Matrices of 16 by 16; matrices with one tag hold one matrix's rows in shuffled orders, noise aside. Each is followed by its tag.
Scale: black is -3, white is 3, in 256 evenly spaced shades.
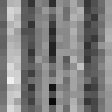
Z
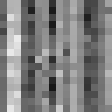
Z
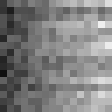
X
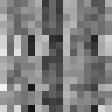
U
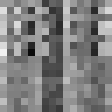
U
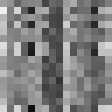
U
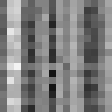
Z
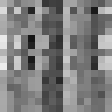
U
